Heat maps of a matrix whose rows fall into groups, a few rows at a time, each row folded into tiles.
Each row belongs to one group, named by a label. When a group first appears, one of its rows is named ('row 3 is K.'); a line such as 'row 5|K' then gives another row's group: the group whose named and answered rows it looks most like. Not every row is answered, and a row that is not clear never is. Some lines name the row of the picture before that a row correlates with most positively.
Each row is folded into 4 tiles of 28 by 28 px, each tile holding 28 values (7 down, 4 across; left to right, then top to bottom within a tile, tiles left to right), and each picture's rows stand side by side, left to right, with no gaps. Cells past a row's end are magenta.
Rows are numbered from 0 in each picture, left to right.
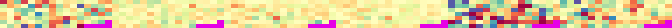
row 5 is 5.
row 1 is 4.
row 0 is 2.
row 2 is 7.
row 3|7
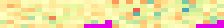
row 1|7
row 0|7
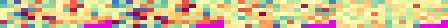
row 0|5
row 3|4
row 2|4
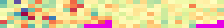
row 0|5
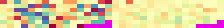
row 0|2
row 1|7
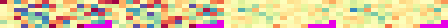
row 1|2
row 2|2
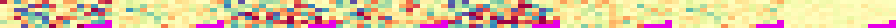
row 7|4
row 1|2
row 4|5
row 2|5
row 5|2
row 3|5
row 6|2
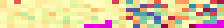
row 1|2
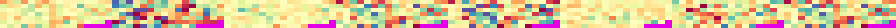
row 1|5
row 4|2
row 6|4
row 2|2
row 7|2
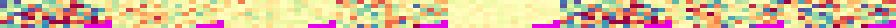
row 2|7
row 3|2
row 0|5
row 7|2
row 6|4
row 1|4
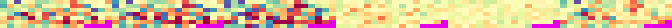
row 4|4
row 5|5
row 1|5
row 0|5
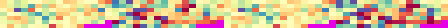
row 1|5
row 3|5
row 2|2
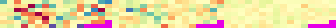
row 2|4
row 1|2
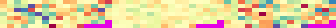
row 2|4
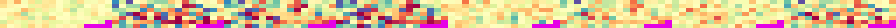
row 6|4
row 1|5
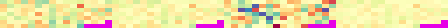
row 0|4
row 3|4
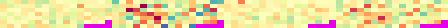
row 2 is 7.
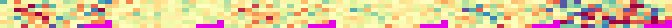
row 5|5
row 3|2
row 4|2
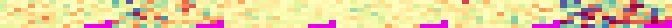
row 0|4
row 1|5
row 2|7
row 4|7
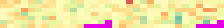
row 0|7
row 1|7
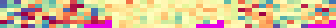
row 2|4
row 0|5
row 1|7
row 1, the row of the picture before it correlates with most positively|1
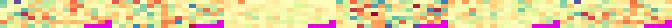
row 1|2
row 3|4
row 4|7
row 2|7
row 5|5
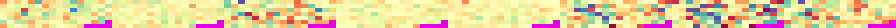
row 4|7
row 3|2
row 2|5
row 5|2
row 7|5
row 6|2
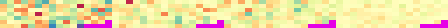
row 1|7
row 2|7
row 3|4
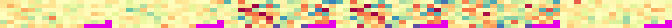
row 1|2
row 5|7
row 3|4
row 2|4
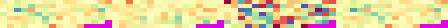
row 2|2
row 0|2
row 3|2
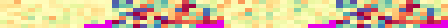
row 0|7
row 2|7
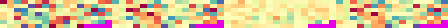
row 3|4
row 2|7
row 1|4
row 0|2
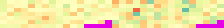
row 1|7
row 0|4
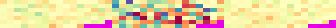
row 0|2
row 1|5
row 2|4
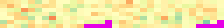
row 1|7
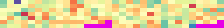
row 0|5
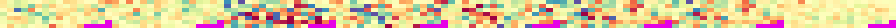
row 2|5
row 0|2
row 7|7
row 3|2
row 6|5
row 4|4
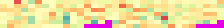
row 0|7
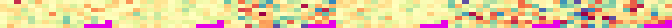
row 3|7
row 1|7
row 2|4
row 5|5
